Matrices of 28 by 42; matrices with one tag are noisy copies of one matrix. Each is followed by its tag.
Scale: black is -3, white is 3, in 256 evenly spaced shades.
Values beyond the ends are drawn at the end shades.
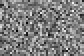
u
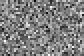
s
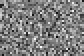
u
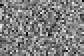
u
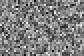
s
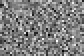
u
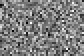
u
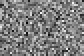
u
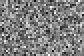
s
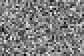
s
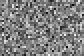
s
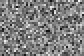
s
